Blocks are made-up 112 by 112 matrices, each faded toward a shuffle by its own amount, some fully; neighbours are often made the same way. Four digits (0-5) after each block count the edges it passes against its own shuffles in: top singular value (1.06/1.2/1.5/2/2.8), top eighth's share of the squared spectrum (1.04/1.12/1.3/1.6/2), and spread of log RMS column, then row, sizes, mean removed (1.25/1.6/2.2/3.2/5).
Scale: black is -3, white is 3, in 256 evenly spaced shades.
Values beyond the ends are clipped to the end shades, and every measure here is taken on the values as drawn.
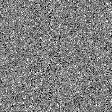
1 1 2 0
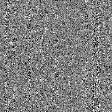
1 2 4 0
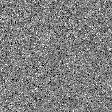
0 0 1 0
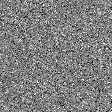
0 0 0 0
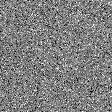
0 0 0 0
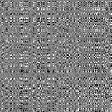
5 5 4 4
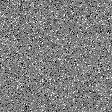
0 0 0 0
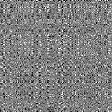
5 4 3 3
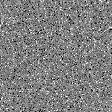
2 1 0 0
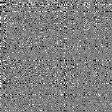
2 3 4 4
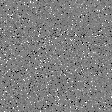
2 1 0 0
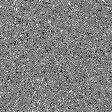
2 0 0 0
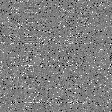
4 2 1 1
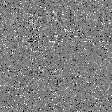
3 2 1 1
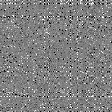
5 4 2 3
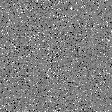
3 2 1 1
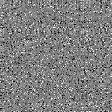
4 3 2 1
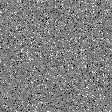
2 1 0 0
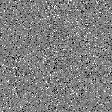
4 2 1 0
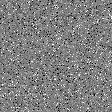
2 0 0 0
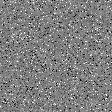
2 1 0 0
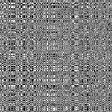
5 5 4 4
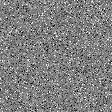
2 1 0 0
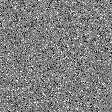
2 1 0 0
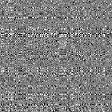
5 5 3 4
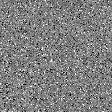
3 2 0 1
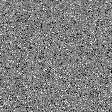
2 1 0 0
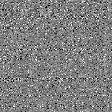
4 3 1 3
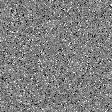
0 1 0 0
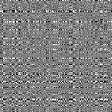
5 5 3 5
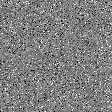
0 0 0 0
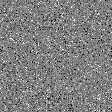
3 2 0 1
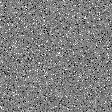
1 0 0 0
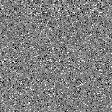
3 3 1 2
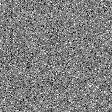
0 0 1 0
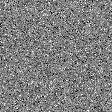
0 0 0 0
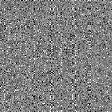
4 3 3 2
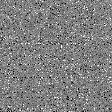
1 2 2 2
